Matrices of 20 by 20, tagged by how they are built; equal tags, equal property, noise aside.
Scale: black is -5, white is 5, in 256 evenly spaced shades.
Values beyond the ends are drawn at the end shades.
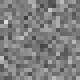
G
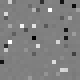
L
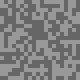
G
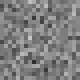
G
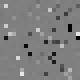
L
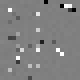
L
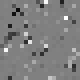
L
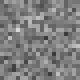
G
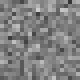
G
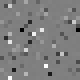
L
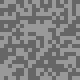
G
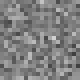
G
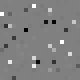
L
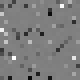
L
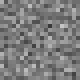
G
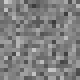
G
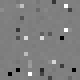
L
